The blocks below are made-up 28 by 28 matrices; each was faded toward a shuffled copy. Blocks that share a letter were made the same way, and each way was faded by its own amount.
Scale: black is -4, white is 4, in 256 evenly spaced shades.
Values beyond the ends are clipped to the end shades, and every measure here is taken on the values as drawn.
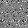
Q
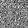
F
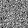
F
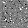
Q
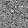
F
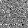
F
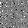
Q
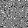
Q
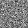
F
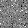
Q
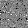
Q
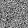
F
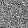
F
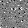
Q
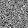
F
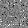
Q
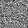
F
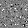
Q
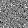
F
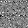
F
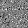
F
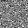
F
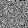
F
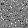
Q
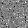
Q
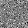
F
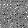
Q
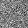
F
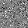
F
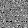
F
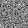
F
